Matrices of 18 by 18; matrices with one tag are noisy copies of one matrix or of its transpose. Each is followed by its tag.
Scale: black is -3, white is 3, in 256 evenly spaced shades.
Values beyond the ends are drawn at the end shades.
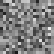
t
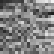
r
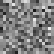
t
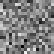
t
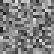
t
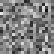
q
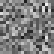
q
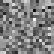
t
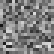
q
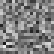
q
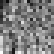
r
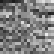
r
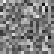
q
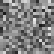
t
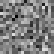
q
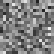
t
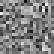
q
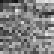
r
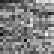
r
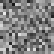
t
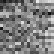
r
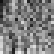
r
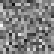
t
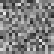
t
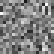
q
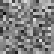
t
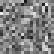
q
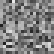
q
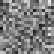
t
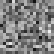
q
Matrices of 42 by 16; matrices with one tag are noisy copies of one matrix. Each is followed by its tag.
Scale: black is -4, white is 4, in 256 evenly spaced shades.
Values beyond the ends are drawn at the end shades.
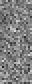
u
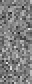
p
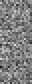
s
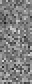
u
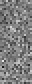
u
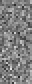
p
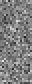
u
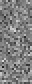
u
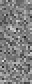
u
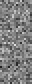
s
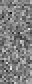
p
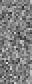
p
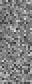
u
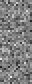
s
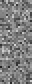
s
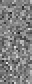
p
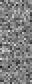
s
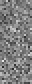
u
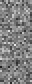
s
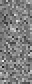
u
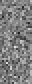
p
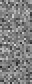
s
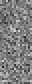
u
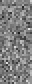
p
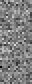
s
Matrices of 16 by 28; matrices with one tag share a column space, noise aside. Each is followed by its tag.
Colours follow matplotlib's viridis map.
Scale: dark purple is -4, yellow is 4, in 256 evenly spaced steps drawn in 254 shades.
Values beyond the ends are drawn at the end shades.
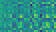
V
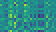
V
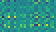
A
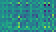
V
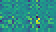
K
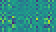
K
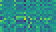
K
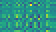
V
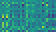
V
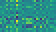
K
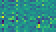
K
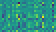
V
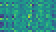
V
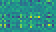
A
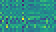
K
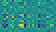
A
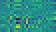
K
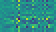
K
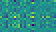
A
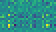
A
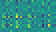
A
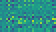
K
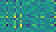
A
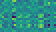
A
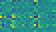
A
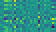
K
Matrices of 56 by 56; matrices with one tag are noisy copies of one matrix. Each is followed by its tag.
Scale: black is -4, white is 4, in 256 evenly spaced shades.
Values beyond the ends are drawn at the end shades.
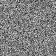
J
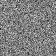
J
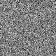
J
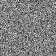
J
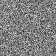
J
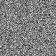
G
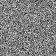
J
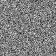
J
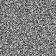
G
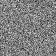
J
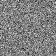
J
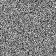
J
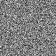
G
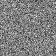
J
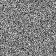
J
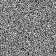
J
